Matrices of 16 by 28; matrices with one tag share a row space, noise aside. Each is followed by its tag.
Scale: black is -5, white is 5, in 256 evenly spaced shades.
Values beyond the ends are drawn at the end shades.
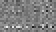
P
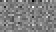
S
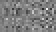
P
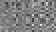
P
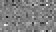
P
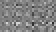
P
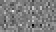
S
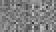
P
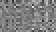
P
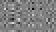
S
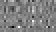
S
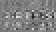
P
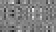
S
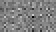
S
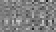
P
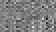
P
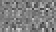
P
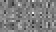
S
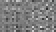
P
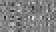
S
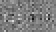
S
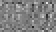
P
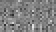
S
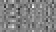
S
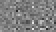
P
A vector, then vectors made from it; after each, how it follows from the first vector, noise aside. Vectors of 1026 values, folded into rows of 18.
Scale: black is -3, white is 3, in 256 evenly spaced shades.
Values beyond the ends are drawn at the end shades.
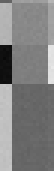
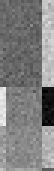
reversed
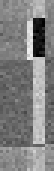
wrapped around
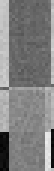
wrapped around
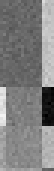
reversed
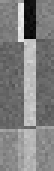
wrapped around
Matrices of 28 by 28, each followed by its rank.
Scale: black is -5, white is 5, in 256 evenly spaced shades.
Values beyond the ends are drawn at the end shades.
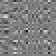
three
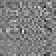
five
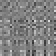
three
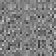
five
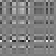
one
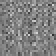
five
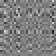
three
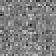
five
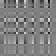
one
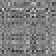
three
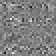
five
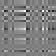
one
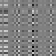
one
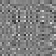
three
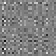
three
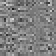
five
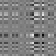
one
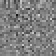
five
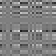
one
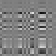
one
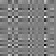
one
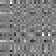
three
